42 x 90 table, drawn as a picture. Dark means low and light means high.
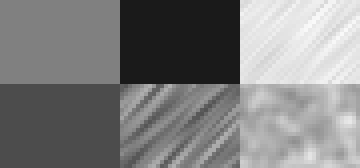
The table splits into 2 rows of 3 panels. Panel 1,1: middling, flat. Panel 1,2: very low, flat. Panel 1,3: very high, slanting up to the right, faint in contrast. Panel 2,1: low, flat. Panel 2,2: middling, slanting up to the right. Panel 2,3: high, blotchy.
